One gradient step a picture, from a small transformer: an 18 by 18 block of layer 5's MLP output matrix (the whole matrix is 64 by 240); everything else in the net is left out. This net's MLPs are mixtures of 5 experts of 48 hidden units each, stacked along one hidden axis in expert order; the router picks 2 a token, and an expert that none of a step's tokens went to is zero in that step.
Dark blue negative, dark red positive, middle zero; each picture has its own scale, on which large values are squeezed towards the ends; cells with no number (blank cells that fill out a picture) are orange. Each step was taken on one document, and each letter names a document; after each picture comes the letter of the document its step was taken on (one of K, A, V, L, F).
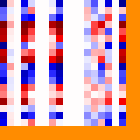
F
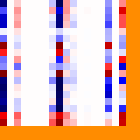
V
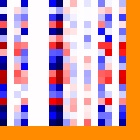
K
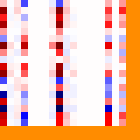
V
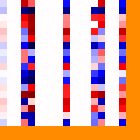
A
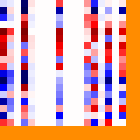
F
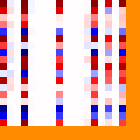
F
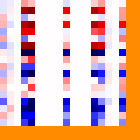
A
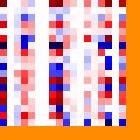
K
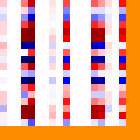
A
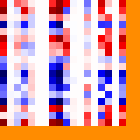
K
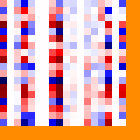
K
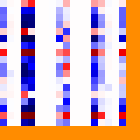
A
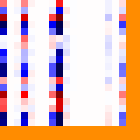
V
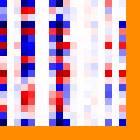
V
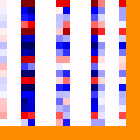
A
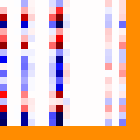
V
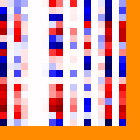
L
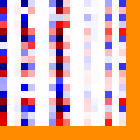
V
